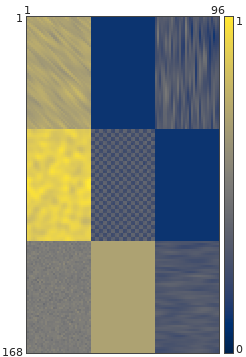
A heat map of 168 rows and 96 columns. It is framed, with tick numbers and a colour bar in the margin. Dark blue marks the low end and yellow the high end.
The table splits into 3 rows of 3 panels. Panel 1,1: high, slanting down to the right, faint in contrast. Panel 1,2: very low, flat. Panel 1,3: low, streaked downward. Panel 2,1: very high, blotchy, faint in contrast. Panel 2,2: low, checkered. Panel 2,3: very low, flat. Panel 3,1: middling, fine-grained, faint in contrast. Panel 3,2: high, flat. Panel 3,3: low, streaked across, faint in contrast.
